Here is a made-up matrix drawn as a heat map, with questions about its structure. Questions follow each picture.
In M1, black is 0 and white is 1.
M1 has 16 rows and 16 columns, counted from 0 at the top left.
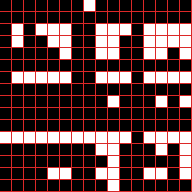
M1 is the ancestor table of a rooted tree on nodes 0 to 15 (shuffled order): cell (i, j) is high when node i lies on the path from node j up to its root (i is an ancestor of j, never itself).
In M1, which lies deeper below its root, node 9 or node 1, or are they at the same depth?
node 9
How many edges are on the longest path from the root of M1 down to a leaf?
10
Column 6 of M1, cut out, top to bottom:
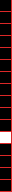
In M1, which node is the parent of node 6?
11
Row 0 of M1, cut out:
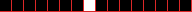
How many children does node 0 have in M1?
1
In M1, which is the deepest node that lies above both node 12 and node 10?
2
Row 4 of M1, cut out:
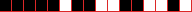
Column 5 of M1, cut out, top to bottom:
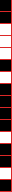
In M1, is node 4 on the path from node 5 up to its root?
yes
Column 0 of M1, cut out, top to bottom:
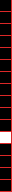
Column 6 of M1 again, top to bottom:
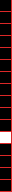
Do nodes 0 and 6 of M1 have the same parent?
yes
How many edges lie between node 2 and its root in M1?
2
